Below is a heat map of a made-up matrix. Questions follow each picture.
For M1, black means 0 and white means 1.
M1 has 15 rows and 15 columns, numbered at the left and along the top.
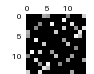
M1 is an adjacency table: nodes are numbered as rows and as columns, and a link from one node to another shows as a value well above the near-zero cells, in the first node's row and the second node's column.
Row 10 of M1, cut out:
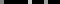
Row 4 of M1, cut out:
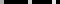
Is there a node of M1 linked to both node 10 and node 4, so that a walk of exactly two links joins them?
yes
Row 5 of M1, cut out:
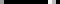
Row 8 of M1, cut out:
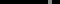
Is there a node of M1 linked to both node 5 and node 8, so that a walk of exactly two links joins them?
yes
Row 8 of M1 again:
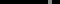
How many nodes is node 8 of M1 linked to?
1
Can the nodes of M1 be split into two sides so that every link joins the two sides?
no
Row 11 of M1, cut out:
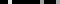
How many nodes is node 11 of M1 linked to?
3
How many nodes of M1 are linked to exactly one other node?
2
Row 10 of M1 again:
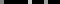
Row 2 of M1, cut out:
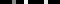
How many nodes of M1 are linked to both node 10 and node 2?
1
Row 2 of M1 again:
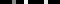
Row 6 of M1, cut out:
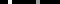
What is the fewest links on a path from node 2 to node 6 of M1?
1
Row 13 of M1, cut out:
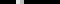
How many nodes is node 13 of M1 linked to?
2
